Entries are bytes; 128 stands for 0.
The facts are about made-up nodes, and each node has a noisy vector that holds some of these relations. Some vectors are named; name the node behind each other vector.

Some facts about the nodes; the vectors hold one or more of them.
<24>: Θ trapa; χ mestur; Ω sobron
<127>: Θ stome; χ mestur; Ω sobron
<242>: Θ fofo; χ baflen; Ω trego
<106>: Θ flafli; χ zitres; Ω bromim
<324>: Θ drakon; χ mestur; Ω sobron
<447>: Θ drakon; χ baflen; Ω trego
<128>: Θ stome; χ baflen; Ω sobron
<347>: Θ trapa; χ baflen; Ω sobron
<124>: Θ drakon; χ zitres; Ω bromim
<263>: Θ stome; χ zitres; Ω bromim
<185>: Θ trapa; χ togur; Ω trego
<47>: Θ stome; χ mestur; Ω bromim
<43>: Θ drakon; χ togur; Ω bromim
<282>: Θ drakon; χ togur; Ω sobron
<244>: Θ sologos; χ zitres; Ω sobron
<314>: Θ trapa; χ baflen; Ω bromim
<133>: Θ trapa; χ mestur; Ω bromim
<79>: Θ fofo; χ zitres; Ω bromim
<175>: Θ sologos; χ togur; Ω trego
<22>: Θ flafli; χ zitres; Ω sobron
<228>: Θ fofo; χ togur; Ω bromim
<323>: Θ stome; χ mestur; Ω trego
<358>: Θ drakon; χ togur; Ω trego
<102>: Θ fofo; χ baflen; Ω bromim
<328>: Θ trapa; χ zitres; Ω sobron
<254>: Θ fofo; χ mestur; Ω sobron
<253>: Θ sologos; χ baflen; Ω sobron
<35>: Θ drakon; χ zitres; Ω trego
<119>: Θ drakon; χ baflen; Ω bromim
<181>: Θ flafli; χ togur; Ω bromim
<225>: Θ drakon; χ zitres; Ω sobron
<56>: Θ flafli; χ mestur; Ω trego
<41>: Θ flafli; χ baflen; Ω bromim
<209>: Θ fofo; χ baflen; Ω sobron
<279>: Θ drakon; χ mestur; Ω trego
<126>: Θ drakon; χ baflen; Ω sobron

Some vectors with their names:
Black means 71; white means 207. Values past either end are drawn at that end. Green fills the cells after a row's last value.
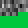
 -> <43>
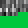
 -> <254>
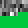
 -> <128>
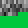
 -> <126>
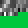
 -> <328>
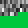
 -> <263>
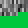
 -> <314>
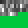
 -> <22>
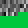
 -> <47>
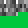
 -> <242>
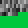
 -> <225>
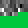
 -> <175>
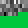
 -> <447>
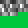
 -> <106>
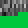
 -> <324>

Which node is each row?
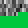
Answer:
<102>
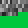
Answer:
<35>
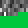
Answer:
<185>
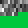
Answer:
<244>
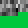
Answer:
<124>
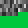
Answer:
<279>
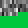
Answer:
<347>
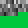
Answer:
<119>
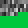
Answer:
<127>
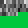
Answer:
<209>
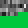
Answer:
<323>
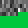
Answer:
<358>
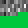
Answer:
<56>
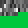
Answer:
<24>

